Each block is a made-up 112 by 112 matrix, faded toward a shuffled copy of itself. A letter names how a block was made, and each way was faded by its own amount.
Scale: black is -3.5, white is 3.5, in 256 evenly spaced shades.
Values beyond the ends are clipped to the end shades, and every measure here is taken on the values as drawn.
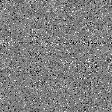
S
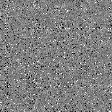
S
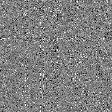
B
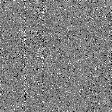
B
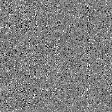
B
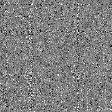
B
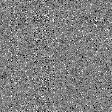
B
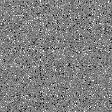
S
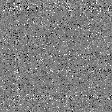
S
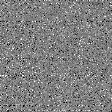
S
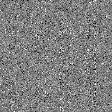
B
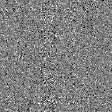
B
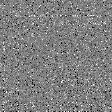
S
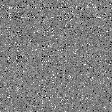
S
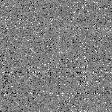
S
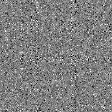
B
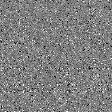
S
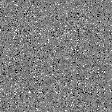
S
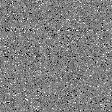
S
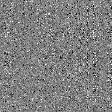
B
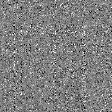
B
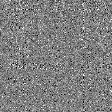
B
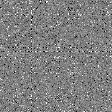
S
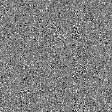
B
